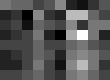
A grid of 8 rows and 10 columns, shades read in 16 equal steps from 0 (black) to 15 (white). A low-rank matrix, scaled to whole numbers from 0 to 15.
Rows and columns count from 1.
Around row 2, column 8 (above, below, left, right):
1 3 11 6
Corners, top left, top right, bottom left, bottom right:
7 5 4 4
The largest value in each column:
7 6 6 8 5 8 11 15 7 7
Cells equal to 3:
9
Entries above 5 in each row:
4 4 4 4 3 4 4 4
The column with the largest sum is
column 8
